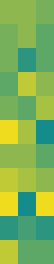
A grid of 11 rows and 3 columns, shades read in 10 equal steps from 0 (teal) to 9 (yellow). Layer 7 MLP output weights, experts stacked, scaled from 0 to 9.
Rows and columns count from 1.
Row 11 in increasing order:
3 3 7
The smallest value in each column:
1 0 0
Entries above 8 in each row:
0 0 0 0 0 1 0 0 2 0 0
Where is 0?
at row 6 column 3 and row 9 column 2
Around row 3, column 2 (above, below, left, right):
5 7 4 3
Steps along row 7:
same down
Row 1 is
5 5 4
